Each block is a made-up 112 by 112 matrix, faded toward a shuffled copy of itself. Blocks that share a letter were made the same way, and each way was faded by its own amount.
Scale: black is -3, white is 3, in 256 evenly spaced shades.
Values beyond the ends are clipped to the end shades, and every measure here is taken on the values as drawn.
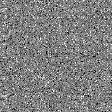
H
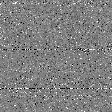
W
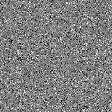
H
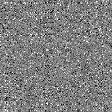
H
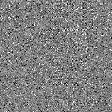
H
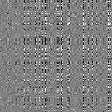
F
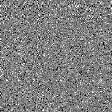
H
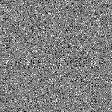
H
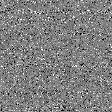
W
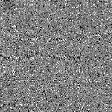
H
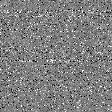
W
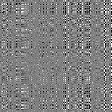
F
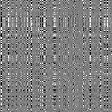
F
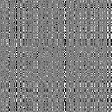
F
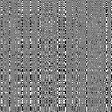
F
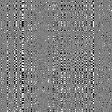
F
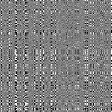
F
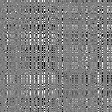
F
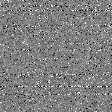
W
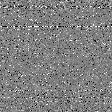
W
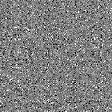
H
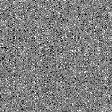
H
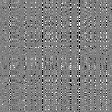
F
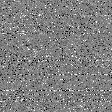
W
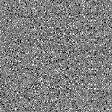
H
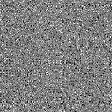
H
